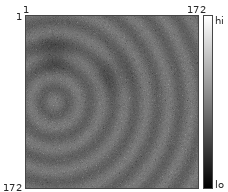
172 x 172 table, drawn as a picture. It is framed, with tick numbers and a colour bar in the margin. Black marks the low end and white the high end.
Odd rows or columns: none. Dips: two. Rings: centred on the middle left. Histogram: bell-shaped.
